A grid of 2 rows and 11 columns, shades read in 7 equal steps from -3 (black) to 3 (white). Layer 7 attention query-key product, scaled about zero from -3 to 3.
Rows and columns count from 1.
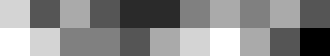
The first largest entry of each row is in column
1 1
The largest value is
3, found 2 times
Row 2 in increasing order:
-3 -1 -1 0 0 1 1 2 2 3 3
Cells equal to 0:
4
